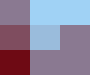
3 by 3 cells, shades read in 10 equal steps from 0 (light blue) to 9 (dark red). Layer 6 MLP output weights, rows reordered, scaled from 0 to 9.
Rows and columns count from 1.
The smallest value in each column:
4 0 0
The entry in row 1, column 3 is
0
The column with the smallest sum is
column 2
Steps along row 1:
down same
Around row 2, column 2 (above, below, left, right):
0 4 6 4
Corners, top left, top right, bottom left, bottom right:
4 0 9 4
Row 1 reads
4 0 0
